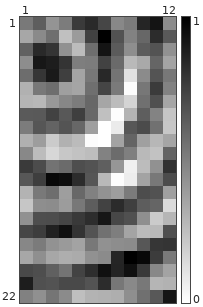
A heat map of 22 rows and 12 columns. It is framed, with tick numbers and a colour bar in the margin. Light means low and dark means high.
Rings: centred on the top left. Odd rows or columns: none. Histogram: bell-shaped. Slope: none. Ninth with the lowest average: centre.
